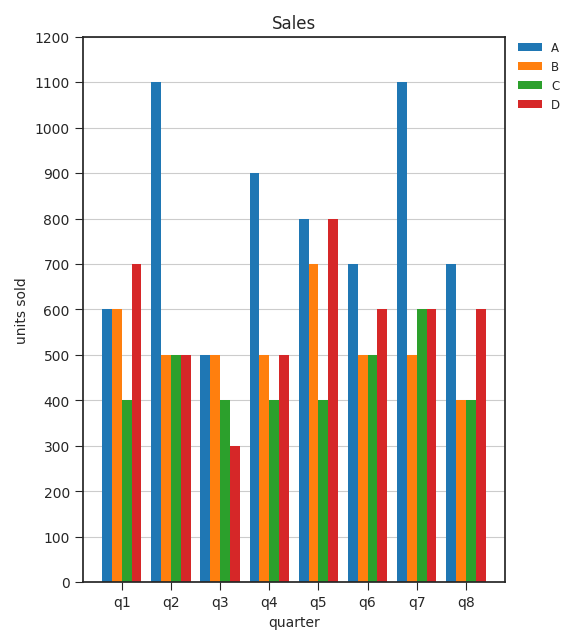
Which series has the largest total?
A
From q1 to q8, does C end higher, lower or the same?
the same
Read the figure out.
Title: Sales
x-axis: quarter, ticks q1 q2 q3 q4 q5 q6 q7 q8
y-axis: units sold, ticks 0 100 200 300 400 500 600 700 800 900 1000 1100 1200
Legend: A, B, C, D
Values:
A: 600 1100 500 900 800 700 1100 700
B: 600 500 500 500 700 500 500 400
C: 400 500 400 400 400 500 600 400
D: 700 500 300 500 800 600 600 600
